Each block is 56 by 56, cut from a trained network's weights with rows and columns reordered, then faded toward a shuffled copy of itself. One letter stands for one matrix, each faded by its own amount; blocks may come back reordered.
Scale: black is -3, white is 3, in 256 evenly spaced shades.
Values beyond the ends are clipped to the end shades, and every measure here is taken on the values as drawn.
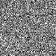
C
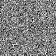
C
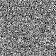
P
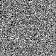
P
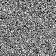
P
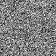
P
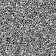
P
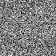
P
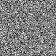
P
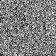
C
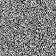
C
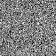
P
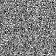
P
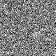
P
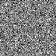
C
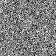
C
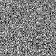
C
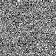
P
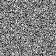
P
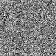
C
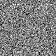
C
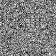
C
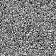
P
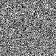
P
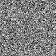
C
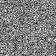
P
